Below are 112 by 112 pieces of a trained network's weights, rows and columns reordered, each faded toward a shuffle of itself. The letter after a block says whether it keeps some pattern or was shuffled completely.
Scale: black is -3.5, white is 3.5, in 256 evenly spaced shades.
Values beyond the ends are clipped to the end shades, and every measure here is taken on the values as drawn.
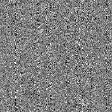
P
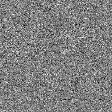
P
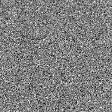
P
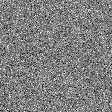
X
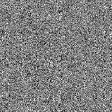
P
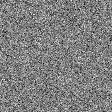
X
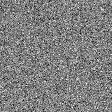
X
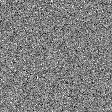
X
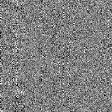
P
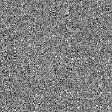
P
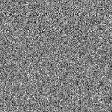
P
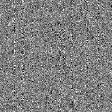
P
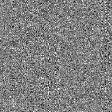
P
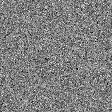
X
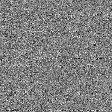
P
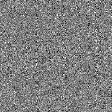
P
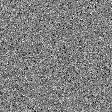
X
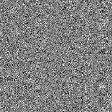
P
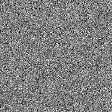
P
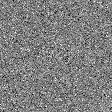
X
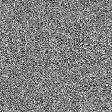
P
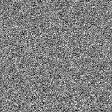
P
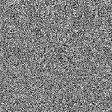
P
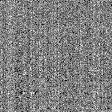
P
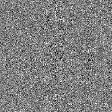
P
